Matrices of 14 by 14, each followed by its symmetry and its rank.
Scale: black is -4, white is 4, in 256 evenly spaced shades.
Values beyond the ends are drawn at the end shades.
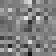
neither, rank three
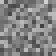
neither, full rank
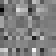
neither, rank two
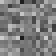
neither, rank three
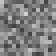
neither, full rank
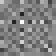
symmetric, rank three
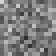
neither, full rank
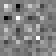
symmetric, rank three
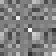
symmetric, rank three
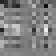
neither, rank two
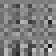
neither, rank two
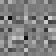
neither, rank two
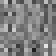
neither, rank three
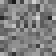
neither, rank three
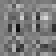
neither, rank two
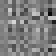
neither, rank three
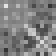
symmetric, rank three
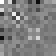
symmetric, rank three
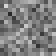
neither, full rank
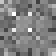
symmetric, rank three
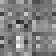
neither, rank three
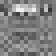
neither, rank two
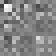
symmetric, rank three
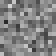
neither, full rank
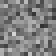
neither, full rank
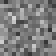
neither, full rank
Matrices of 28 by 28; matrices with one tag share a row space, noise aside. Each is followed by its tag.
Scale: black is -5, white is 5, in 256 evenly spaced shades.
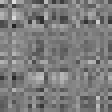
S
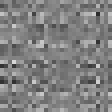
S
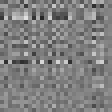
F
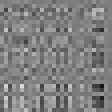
F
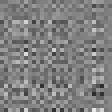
F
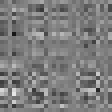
S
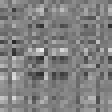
S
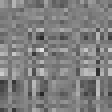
S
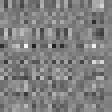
F
